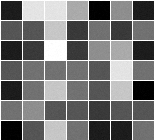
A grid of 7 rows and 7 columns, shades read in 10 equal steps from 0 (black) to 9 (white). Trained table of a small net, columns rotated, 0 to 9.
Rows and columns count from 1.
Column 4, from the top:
6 2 2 4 4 3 4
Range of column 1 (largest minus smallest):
4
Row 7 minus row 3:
-1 1 -2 2 -4 -5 3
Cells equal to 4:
11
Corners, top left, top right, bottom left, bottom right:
1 1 0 4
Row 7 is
0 3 7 4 1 1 4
